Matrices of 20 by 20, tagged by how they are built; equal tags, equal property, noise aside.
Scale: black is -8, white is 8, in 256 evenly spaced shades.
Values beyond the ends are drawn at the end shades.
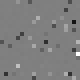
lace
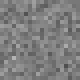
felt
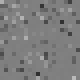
lace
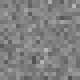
felt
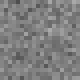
felt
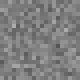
felt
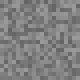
felt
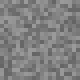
felt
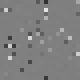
lace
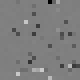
lace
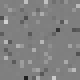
lace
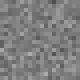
felt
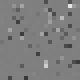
lace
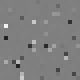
lace
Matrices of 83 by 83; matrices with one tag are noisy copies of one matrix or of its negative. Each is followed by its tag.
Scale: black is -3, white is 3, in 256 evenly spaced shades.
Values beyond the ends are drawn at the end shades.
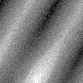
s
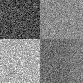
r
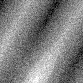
s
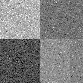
r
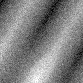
s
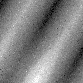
s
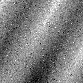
s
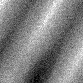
s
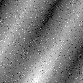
s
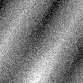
s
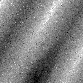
s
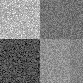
r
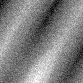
s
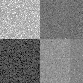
r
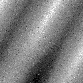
s
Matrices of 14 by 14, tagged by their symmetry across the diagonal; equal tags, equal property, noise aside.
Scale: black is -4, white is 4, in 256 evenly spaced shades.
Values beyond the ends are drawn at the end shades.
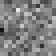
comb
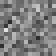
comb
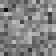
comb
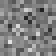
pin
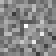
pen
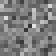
comb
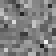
pin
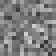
pen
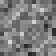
pen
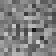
pin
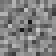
pen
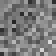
pen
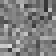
pin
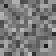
pen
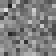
pin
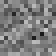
comb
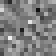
pin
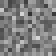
comb
